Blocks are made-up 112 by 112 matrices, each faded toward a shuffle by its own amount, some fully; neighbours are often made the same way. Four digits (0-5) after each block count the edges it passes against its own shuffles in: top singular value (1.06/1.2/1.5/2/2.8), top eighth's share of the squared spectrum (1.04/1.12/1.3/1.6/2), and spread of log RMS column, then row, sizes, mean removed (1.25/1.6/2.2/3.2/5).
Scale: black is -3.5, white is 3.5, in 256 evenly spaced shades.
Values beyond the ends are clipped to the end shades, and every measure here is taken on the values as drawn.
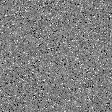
0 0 0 0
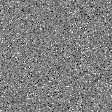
0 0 0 0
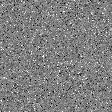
0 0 0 0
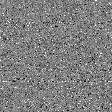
1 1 0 1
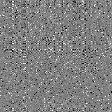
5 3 2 2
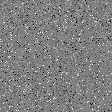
2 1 0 0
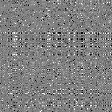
5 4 3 3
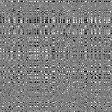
5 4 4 4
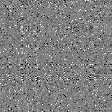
4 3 1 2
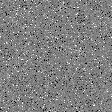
2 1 0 0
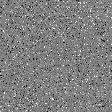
3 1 0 0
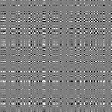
5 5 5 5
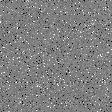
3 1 0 1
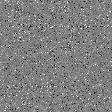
3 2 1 1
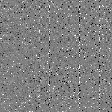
4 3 2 1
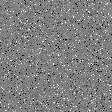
0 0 0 0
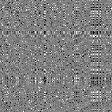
5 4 3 3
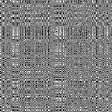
5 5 4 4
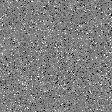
3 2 0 0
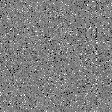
4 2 1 1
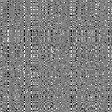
5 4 4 3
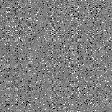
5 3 2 2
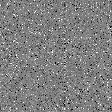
3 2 1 0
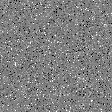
3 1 0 0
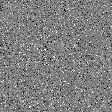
3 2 0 0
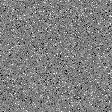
3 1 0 0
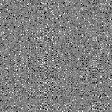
4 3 2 2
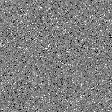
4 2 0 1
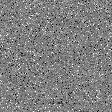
2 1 0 0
